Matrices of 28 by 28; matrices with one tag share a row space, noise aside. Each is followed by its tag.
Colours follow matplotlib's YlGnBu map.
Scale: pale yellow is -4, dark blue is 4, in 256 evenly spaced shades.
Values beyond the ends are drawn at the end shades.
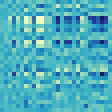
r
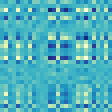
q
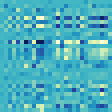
r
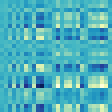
r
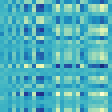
r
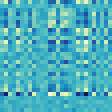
q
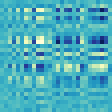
r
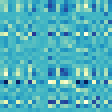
q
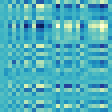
r
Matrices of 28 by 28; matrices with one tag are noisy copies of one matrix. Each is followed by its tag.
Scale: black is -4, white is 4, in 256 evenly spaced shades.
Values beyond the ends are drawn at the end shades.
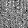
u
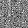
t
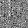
t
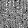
u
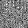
u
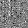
t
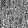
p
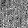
p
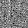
t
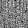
u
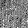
p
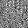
u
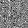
t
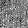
p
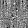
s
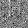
t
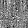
s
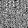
u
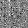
t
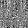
s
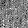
p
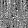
s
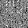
u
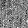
p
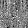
s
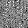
u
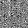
t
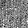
p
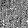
p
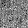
p
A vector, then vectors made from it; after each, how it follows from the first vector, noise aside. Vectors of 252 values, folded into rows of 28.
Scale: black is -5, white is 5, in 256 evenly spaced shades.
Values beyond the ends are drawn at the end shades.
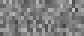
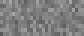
shrunk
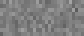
shrunk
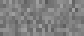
shrunk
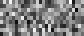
scaled up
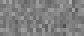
shrunk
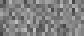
sign-scrambled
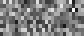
scaled up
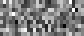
scaled up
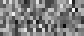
scaled up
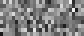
scaled up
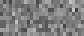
sign-scrambled
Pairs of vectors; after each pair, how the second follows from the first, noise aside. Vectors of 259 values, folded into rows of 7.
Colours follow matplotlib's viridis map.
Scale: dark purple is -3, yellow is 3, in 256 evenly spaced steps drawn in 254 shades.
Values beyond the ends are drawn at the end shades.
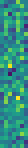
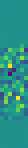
partly zeroed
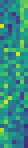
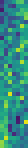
reversed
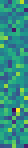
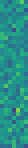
shrunk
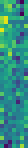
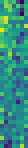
copied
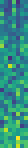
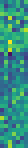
wrapped around
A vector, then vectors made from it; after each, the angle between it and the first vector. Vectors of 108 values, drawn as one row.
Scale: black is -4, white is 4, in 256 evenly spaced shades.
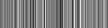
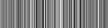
nearly opposite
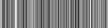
orthogonal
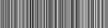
partly aligned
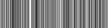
partly opposed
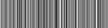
orthogonal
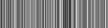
partly opposed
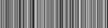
partly aligned
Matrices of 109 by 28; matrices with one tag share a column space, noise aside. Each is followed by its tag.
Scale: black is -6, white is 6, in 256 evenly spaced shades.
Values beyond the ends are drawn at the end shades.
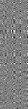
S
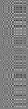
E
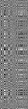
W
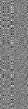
E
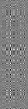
W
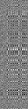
W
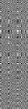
S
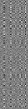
E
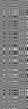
W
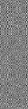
E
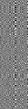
E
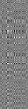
S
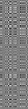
E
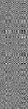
S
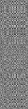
E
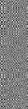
E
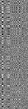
E
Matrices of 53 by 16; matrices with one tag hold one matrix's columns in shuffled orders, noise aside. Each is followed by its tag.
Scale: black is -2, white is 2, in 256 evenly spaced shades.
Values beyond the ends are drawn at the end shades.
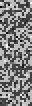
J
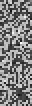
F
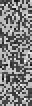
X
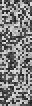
X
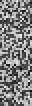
J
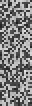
J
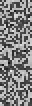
J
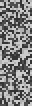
J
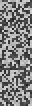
J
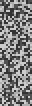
F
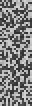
J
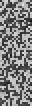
J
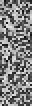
X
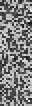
F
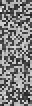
F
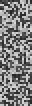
X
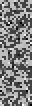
J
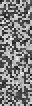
F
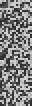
J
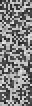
F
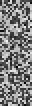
X
